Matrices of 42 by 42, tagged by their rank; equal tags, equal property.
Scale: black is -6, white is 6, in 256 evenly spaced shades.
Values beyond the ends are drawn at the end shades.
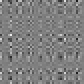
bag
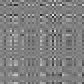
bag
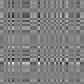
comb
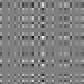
comb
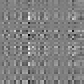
bag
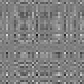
bag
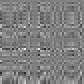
bag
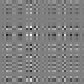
comb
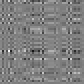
bag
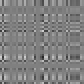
comb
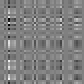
comb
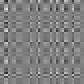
comb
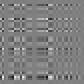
comb
